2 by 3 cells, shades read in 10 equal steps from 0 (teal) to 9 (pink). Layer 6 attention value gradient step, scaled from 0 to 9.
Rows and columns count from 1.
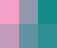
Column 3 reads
0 1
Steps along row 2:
down down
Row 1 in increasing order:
0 5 9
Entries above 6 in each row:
1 1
